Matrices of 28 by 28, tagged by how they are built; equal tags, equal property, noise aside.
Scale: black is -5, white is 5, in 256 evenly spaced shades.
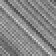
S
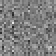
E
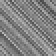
S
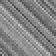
S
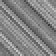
S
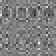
E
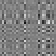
E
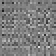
E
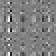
E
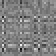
E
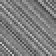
S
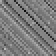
S
